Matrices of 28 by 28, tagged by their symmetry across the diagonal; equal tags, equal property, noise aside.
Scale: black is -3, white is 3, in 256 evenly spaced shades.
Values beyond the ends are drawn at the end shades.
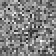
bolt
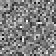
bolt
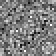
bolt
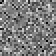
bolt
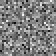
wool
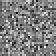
wool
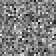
wool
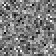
bolt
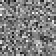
wool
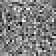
wool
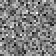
bolt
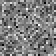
bolt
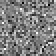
wool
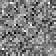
bolt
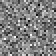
wool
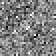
bolt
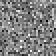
wool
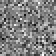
wool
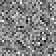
bolt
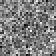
bolt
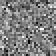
wool
